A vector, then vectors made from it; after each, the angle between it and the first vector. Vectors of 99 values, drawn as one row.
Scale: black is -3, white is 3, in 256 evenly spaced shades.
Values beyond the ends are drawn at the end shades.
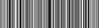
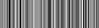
nearly parallel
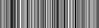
orthogonal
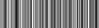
partly opposed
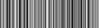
partly aligned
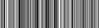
orthogonal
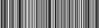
partly aligned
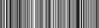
partly aligned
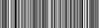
nearly opposite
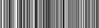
partly aligned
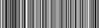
partly opposed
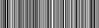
orthogonal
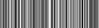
nearly opposite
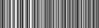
partly aligned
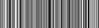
nearly parallel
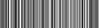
nearly opposite
